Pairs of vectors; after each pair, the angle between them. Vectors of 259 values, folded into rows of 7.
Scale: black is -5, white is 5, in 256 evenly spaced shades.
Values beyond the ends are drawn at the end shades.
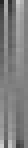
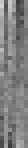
nearly opposite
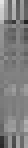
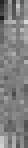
nearly opposite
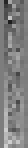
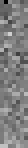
partly aligned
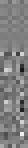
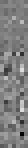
nearly opposite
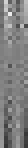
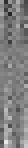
nearly opposite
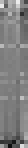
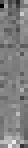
nearly opposite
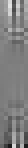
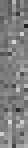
partly opposed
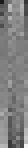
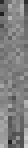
nearly parallel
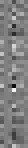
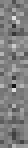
nearly parallel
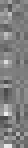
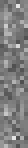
partly aligned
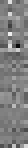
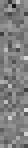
partly opposed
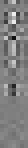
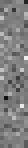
orthogonal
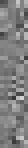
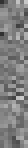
nearly parallel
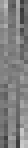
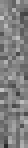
partly aligned
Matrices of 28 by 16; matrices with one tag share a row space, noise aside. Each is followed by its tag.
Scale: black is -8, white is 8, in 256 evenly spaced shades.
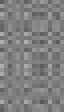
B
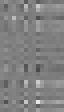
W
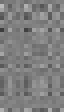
B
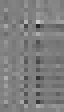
W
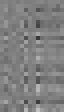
W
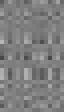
B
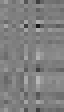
W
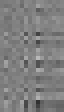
W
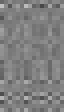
B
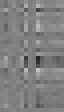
W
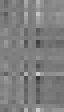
W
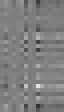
W
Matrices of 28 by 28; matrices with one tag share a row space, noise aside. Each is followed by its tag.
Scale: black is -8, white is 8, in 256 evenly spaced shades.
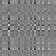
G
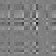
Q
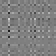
G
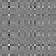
G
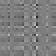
Q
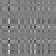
G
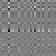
G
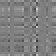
Q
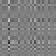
G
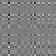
G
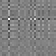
G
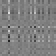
G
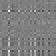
G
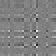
Q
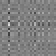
G
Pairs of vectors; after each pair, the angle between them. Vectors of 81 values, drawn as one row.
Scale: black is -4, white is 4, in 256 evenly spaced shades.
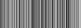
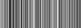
partly opposed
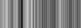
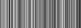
partly aligned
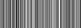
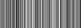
nearly parallel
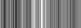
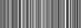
partly aligned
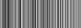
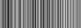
nearly parallel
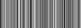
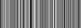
nearly parallel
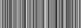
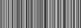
nearly opposite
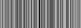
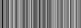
partly aligned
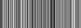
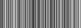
partly aligned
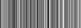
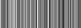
nearly opposite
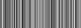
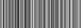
orthogonal
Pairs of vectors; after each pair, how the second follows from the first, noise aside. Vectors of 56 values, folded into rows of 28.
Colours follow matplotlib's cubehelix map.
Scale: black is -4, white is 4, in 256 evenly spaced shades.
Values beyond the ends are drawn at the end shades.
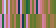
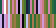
scaled up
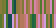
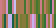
negated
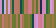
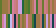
reversed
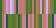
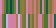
negated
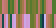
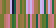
reversed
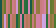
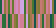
wrapped around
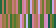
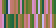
wrapped around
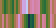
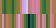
copied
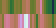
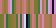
sign-scrambled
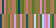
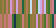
wrapped around
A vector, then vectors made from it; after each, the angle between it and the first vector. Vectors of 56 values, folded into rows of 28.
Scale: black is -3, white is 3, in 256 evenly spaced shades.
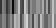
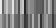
nearly opposite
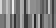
nearly opposite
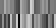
orthogonal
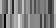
orthogonal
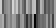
partly opposed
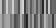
nearly opposite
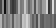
partly aligned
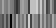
orthogonal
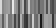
nearly opposite
